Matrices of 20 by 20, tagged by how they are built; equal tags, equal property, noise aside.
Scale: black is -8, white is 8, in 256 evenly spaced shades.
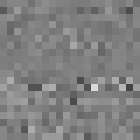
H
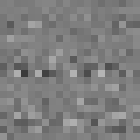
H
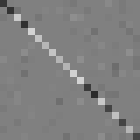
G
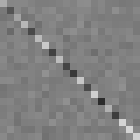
G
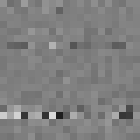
H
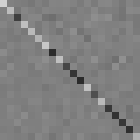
G
